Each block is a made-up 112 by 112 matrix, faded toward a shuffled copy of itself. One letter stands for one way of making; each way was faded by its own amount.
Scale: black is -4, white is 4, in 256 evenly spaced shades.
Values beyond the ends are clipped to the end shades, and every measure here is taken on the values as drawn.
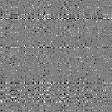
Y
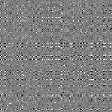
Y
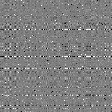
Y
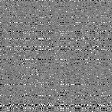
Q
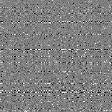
Q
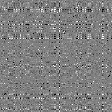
Y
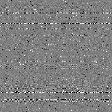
Q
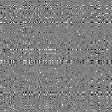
Y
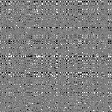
Y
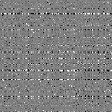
Y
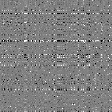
Y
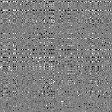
Y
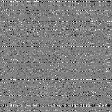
Q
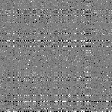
Y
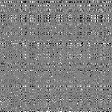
Y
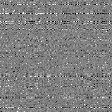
Q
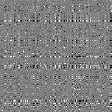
Y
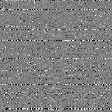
Q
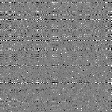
Y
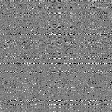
Q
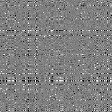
Y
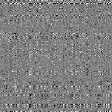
Q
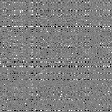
Y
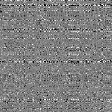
Q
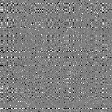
Y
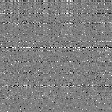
Q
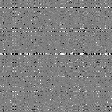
Y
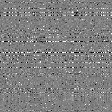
Q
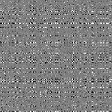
Y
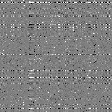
Y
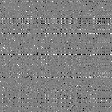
Y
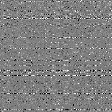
Q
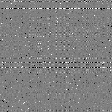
Y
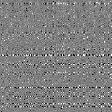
Y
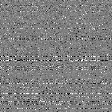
Q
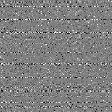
Q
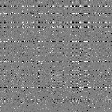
Y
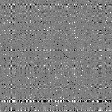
Y
